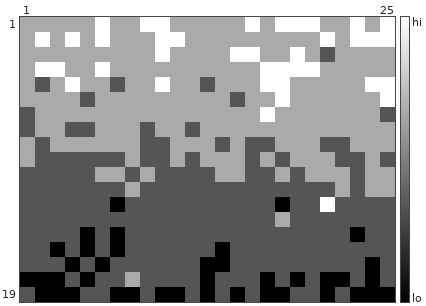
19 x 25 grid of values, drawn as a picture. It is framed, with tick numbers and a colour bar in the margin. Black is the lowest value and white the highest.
Ninth with the lowest average: bottom left. Ninth with the highest average: top right. Grain: fine. Calmest part: bottom middle. Slope: up to the top. Stripes: none.
